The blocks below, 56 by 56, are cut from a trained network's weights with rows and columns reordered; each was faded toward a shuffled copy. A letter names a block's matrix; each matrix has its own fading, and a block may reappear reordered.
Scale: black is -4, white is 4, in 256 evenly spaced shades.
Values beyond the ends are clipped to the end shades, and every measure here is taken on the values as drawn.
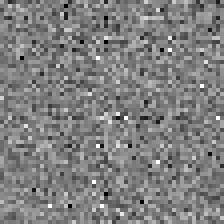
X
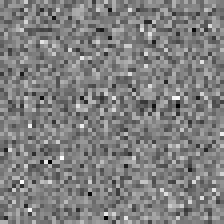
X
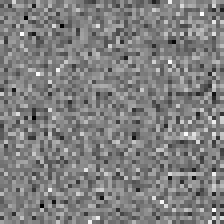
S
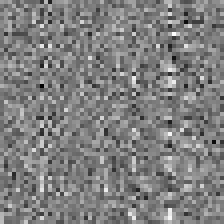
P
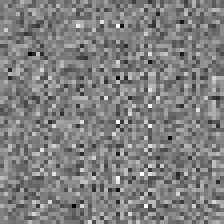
P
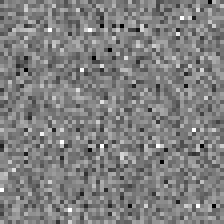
X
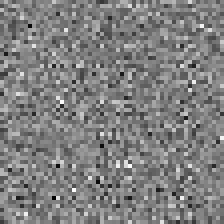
S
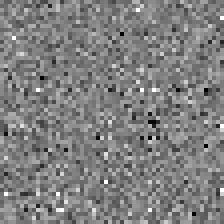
X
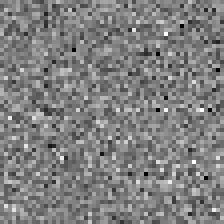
X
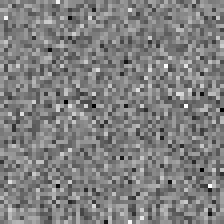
X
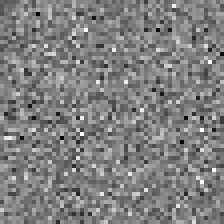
S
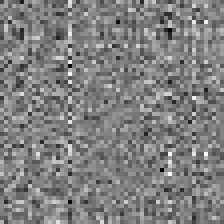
P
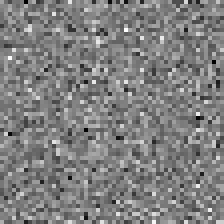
S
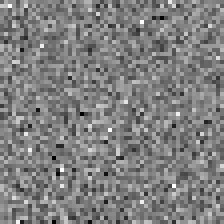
X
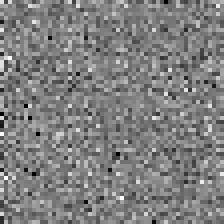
S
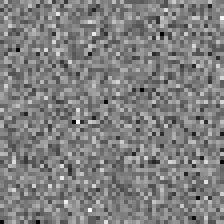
X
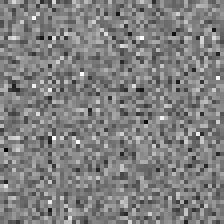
S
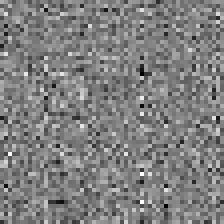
P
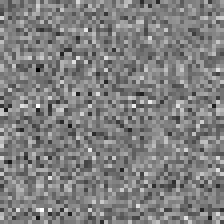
S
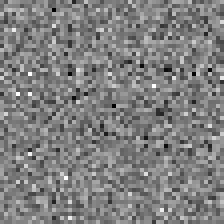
X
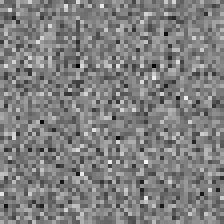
S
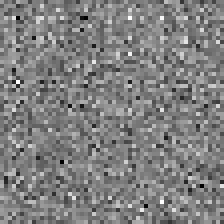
S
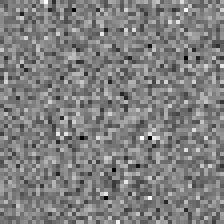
X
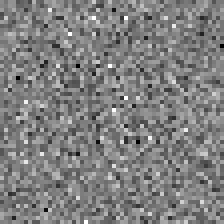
X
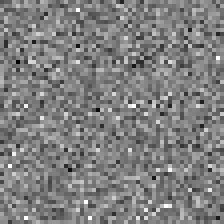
X
